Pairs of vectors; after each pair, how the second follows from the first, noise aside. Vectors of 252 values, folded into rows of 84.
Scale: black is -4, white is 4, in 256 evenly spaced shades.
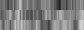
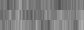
shrunk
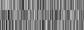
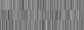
shrunk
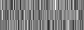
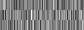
shuffled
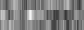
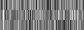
shuffled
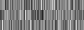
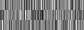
copied
